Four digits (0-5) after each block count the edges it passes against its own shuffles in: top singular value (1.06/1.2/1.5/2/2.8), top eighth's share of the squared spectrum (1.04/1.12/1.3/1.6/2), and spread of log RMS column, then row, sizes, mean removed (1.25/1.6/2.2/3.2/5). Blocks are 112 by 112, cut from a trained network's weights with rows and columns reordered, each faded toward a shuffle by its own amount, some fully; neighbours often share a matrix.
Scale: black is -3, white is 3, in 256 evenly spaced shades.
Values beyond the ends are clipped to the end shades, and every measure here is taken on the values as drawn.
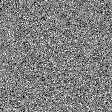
0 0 0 0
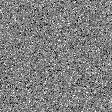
0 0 0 0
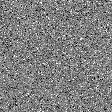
0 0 0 0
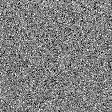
2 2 0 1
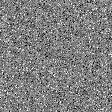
0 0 0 0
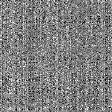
4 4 1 3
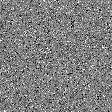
0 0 0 0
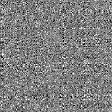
3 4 3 3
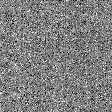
1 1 0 0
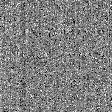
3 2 0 1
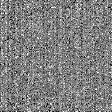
3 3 1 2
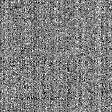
3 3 1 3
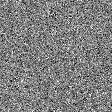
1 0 0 0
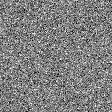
1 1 0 0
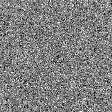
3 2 0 1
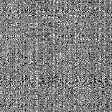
3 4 1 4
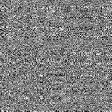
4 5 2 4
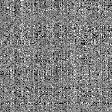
3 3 1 3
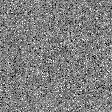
1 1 0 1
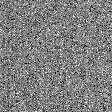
1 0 0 0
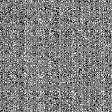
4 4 1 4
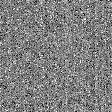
2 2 0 1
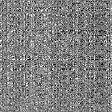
4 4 2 4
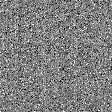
1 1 0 0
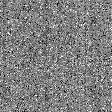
2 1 0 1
